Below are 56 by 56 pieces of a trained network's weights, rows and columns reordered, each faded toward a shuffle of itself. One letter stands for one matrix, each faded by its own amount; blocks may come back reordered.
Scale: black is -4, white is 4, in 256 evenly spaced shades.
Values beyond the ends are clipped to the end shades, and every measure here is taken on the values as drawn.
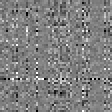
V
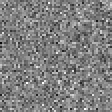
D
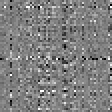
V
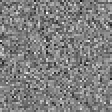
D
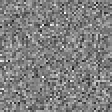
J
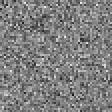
D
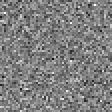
J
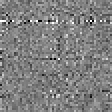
V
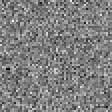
D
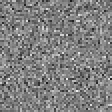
J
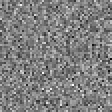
D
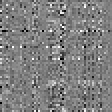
V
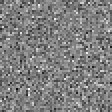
D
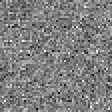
D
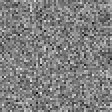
D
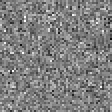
D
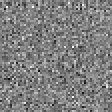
D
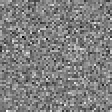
J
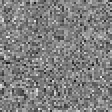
D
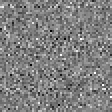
J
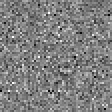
J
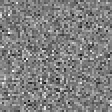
D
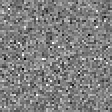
J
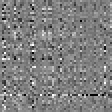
V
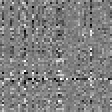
V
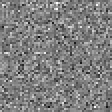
D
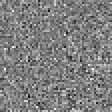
D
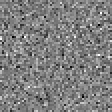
D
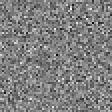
J
